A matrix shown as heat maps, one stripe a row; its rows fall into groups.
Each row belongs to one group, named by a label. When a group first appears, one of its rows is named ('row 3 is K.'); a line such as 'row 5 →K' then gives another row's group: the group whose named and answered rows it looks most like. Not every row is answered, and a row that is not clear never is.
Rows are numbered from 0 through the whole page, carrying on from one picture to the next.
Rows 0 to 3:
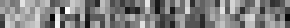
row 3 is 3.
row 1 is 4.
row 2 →3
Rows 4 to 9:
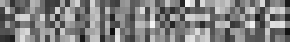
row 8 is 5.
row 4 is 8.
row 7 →3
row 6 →5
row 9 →5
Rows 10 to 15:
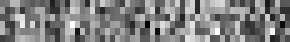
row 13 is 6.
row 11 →8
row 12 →5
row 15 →5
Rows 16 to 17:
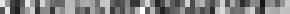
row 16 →4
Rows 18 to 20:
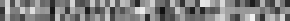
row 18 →8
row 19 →3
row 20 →3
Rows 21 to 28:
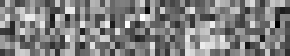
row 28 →5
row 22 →6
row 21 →3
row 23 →3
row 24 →4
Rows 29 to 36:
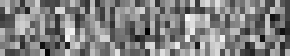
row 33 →6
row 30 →3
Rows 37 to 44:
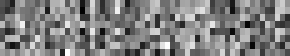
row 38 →5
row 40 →6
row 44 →4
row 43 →6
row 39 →8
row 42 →8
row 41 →5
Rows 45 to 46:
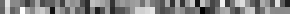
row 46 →3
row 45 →8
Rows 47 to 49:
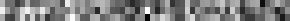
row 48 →4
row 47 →4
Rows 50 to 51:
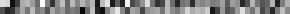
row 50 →4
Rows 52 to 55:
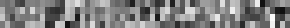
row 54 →6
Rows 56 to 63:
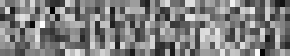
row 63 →4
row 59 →4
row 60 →8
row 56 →6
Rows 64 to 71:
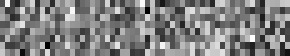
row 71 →8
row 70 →6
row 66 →4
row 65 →6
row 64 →3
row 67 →5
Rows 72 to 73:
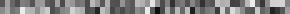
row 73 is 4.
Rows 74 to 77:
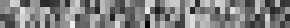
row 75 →4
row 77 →6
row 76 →5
